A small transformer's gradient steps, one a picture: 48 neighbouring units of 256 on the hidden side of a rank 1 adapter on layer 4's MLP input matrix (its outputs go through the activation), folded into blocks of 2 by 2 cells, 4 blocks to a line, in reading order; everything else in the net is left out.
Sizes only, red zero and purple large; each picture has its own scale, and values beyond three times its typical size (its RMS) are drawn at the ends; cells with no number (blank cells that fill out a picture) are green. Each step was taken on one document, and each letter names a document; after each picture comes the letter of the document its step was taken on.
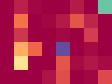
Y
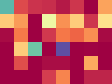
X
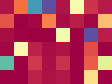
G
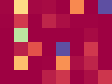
Y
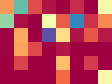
X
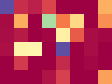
X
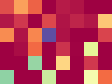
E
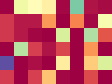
G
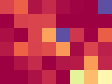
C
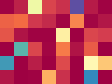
G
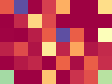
C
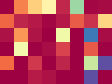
G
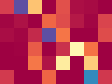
E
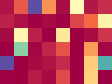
G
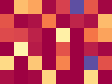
G
